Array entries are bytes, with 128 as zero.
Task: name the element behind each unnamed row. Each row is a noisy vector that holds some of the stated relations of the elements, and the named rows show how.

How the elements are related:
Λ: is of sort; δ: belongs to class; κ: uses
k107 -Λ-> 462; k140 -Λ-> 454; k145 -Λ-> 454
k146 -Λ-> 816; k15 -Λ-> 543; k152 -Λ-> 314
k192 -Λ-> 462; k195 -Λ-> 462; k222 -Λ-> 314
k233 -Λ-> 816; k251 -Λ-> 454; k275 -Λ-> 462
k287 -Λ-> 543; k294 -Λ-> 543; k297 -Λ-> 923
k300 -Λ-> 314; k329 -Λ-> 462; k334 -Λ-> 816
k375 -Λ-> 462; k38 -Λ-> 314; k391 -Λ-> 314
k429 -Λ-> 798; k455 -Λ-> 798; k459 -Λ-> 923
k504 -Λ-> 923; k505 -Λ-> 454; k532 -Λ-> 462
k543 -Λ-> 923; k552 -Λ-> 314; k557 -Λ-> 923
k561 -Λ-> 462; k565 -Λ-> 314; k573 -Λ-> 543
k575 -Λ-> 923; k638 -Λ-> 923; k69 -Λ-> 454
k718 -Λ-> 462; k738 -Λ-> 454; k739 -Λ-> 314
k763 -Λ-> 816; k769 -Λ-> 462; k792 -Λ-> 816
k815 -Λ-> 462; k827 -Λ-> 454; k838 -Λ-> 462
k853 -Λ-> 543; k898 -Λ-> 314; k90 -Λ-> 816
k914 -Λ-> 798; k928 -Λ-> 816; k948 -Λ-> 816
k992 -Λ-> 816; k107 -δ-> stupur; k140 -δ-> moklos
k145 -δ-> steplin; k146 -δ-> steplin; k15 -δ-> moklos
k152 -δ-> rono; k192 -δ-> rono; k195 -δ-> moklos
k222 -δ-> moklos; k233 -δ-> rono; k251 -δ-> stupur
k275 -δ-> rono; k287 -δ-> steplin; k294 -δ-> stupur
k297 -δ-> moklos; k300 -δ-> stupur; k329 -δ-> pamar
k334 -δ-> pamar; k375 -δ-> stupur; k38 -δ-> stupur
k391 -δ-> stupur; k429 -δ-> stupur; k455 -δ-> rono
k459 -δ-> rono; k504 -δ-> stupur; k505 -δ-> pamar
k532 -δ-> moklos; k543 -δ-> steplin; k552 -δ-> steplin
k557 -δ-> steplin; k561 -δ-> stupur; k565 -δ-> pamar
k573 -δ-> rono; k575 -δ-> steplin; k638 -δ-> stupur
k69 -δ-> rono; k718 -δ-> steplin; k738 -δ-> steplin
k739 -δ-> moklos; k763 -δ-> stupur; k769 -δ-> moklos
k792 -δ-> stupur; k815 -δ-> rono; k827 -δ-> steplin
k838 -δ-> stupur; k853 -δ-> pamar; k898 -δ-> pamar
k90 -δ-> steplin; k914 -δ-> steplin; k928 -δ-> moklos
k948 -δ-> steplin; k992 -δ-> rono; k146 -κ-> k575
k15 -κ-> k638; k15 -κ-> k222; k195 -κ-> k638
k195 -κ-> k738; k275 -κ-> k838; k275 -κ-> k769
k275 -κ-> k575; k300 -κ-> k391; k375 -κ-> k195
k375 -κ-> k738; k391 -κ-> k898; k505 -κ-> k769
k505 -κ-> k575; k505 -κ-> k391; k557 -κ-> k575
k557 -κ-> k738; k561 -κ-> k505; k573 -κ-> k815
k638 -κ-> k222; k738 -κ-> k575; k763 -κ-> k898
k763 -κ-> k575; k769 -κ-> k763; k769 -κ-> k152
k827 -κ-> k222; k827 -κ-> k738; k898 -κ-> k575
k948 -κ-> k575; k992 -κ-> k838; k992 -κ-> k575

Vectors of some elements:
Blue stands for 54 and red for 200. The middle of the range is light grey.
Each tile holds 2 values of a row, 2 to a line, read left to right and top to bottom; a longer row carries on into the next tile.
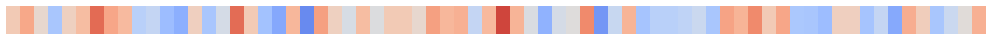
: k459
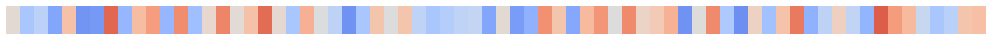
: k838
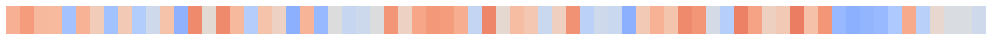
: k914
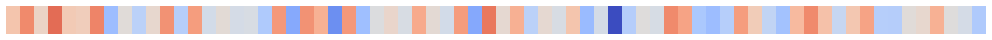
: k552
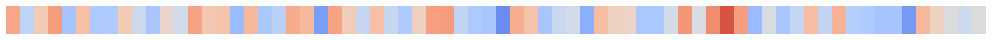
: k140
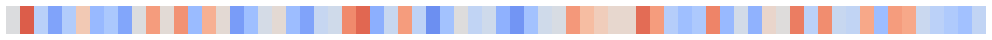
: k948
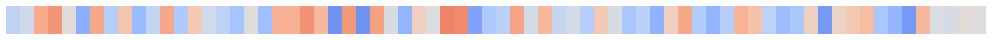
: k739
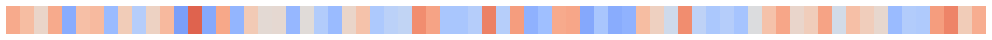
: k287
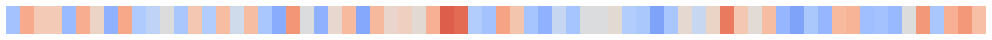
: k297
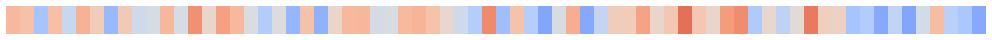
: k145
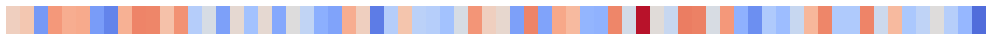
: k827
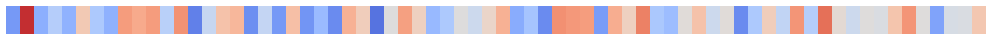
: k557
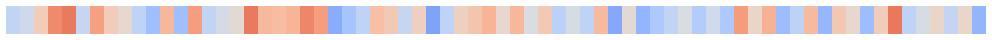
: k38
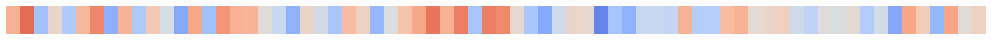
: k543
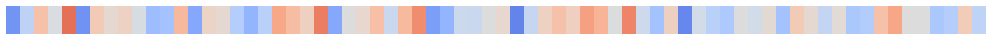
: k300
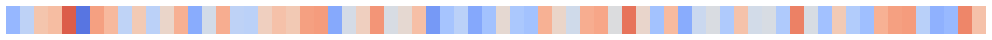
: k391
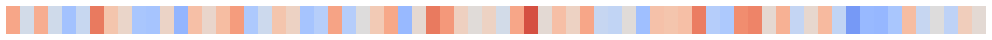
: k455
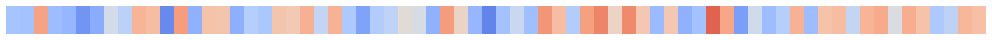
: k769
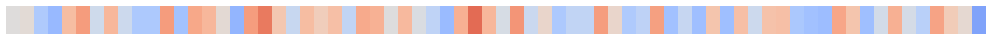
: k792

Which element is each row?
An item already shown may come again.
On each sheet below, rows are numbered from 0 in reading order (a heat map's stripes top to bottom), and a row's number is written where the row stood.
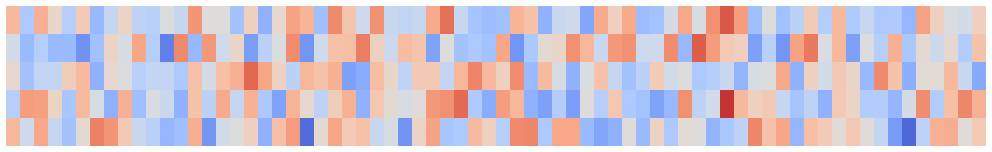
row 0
k140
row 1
k505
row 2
k107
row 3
k297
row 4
k573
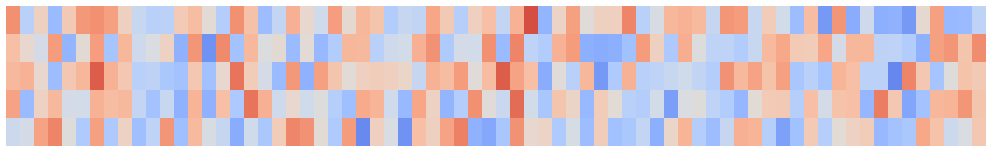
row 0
k69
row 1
k287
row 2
k459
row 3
k294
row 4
k739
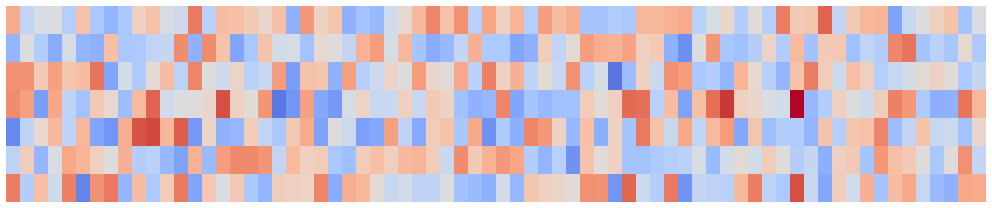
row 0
k718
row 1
k763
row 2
k552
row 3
k575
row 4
k195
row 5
k504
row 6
k152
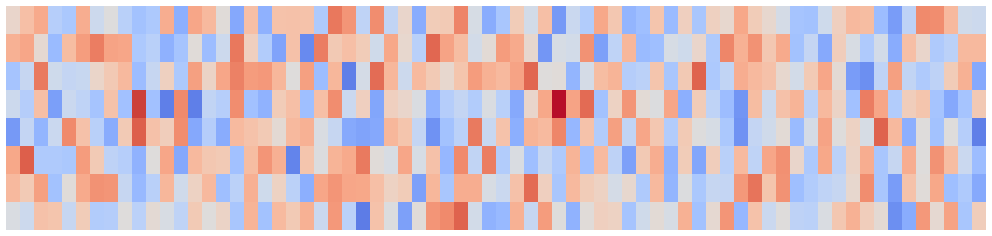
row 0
k928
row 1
k459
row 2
k429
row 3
k275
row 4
k375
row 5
k90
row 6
k233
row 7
k532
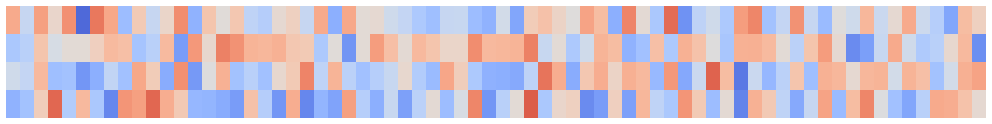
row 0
k152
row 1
k429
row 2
k769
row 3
k15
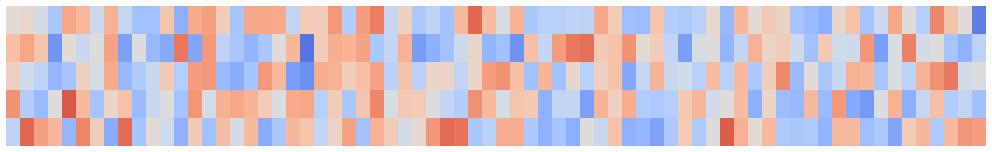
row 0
k792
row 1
k992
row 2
k334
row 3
k251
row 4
k297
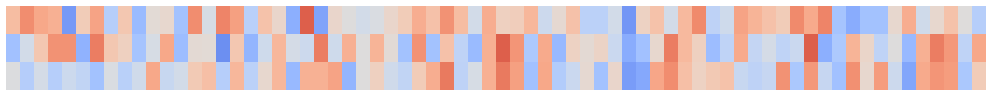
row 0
k914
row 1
k565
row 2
k329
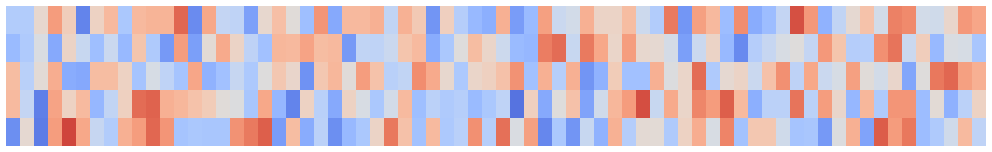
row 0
k898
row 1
k561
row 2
k853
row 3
k738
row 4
k638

